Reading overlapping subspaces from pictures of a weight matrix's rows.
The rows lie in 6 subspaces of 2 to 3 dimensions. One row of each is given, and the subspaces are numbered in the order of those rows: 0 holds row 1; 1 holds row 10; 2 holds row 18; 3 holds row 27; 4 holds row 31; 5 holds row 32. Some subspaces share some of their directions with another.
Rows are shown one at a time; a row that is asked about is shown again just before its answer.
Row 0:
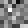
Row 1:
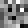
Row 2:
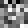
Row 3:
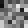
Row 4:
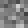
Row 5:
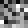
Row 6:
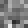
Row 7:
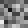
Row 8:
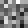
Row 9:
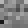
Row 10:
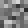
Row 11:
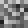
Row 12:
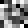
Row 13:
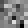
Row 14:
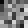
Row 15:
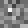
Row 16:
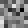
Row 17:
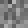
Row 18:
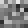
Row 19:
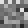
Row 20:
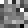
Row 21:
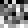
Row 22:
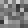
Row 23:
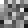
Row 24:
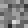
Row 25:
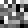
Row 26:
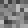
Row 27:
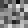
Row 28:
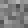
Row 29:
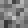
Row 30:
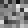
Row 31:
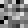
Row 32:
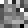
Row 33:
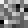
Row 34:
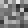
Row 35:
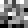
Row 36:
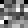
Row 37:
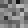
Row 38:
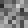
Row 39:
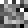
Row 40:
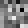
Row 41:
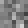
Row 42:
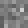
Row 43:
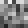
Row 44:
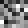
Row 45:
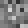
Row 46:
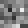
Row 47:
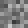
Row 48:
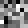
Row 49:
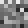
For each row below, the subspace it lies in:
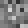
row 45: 0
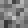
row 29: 1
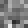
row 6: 3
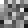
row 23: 2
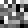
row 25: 1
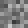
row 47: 3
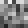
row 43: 1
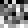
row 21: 1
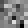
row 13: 2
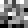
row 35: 1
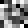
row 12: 5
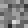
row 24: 3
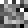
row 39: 5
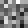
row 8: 2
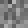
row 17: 1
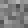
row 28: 5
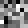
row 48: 1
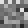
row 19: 5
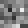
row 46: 0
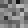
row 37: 4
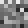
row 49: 5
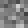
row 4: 2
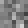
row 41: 2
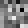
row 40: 0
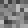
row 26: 3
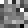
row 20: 5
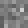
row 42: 0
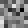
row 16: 0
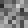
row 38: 2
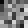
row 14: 2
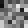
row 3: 2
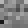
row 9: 4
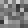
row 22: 1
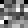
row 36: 4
